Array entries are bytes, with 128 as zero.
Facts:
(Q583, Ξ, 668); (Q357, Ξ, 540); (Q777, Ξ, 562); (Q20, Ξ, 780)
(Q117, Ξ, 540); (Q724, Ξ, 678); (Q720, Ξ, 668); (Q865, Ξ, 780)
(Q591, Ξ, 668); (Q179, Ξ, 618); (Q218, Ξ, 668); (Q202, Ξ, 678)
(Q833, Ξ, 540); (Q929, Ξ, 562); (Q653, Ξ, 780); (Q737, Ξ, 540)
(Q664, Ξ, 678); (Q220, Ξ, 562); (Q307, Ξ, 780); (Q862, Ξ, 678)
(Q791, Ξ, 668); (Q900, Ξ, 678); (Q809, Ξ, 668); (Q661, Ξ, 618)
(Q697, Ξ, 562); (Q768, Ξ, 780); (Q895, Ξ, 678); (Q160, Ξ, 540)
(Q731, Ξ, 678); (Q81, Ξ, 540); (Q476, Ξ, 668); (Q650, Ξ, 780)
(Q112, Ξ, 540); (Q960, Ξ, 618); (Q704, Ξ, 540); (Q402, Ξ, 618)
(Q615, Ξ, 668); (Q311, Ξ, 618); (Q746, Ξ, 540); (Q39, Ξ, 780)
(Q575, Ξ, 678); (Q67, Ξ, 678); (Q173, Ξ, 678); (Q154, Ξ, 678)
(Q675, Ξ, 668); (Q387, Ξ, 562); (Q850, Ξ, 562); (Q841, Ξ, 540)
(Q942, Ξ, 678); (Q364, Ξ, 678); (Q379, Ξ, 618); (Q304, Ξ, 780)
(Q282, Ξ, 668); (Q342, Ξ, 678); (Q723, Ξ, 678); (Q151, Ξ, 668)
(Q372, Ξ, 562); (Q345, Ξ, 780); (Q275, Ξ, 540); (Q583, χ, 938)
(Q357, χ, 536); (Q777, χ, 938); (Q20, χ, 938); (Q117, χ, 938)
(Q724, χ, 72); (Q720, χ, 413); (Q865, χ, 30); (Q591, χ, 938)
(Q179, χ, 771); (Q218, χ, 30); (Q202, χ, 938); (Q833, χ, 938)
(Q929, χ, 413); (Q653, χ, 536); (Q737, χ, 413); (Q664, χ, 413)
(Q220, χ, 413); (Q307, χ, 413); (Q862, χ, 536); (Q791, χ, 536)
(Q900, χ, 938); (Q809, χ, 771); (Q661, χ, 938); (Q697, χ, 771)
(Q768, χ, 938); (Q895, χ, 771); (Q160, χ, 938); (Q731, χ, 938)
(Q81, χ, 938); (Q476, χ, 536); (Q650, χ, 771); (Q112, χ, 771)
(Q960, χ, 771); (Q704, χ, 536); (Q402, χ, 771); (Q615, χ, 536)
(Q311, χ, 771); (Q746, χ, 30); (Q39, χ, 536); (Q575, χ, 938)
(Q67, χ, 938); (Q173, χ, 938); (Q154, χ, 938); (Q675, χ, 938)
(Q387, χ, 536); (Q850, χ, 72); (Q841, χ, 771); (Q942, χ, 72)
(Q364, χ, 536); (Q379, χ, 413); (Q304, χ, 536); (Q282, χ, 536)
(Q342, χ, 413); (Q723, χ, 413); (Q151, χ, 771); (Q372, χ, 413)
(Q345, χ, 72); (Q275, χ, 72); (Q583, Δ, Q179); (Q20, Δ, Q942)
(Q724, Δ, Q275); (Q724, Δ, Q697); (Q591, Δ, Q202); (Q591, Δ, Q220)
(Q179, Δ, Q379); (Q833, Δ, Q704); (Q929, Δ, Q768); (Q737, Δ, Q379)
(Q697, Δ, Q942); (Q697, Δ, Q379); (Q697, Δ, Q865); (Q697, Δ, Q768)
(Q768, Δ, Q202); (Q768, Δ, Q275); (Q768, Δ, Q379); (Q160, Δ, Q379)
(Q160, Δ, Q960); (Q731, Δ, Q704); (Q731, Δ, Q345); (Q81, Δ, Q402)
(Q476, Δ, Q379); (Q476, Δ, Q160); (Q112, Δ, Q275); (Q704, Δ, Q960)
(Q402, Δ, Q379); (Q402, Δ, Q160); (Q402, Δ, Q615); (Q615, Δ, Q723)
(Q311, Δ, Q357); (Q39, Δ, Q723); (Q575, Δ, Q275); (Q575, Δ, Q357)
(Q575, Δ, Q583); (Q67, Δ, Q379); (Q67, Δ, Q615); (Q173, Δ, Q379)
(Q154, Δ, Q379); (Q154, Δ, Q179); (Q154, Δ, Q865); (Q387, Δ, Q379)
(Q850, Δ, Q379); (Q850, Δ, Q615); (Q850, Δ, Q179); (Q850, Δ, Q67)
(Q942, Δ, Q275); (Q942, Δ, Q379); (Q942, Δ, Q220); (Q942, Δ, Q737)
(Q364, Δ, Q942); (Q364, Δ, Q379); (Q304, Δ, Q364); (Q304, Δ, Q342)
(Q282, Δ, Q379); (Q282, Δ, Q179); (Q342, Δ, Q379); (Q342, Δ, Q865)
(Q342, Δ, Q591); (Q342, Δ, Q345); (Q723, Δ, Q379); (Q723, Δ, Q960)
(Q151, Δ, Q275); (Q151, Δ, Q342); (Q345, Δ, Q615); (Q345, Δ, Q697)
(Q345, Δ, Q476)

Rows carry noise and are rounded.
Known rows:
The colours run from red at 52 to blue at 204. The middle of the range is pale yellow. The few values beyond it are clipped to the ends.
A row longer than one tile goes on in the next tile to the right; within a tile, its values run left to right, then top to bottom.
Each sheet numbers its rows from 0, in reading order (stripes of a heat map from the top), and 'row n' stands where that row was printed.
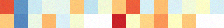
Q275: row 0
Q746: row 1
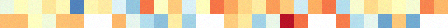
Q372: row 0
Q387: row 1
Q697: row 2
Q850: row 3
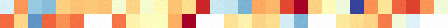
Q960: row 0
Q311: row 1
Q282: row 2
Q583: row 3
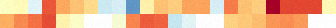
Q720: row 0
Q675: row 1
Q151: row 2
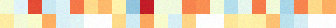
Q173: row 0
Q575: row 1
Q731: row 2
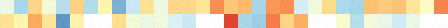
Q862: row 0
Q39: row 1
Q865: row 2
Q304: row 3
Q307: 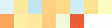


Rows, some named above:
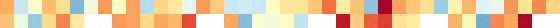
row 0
Q220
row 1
Q650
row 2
Q345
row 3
Q218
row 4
Q179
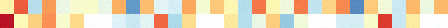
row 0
Q746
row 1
Q202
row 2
Q364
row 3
Q202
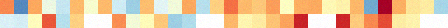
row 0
Q202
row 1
Q704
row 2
Q112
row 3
Q218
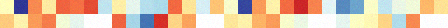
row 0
Q583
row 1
Q379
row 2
Q583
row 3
Q661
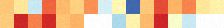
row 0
Q809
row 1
Q591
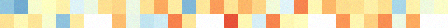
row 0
Q653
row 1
Q929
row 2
Q723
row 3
Q664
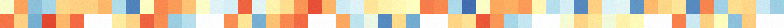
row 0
Q960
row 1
Q791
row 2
Q402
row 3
Q850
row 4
Q791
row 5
Q777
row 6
Q357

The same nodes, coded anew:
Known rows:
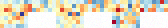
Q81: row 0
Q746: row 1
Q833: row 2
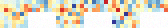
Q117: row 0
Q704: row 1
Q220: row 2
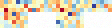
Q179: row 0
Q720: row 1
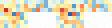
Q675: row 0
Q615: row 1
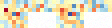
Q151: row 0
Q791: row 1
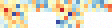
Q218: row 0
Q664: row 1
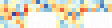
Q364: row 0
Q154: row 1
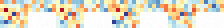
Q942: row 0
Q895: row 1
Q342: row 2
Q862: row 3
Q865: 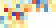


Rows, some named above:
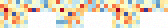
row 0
Q661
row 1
Q275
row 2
Q661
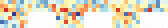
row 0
Q723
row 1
Q39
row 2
Q583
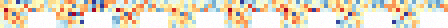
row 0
Q402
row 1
Q357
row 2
Q345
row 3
Q675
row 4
Q960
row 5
Q661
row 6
Q372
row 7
Q929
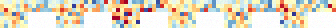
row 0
Q591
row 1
Q704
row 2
Q311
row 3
Q583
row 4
Q202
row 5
Q379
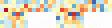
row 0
Q112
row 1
Q653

